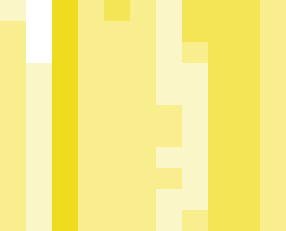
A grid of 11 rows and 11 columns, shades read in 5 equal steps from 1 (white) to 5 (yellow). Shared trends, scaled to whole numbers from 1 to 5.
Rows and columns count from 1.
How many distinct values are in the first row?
5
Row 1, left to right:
2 1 5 3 4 3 2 4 4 4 3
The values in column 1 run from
2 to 3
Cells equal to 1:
3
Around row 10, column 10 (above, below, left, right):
4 4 4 3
